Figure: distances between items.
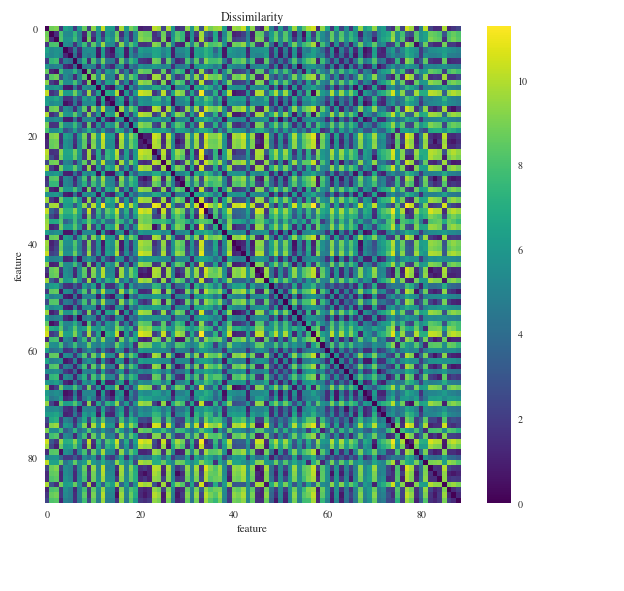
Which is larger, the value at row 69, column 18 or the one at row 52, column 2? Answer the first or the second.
the second
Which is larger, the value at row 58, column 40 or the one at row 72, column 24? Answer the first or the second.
the first
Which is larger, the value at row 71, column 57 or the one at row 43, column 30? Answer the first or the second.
the first
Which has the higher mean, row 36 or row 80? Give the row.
36
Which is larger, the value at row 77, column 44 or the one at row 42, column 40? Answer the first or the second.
the first
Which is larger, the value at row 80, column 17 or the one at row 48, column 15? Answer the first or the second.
the second
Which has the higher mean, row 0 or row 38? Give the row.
0
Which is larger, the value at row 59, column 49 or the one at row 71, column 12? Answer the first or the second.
the first
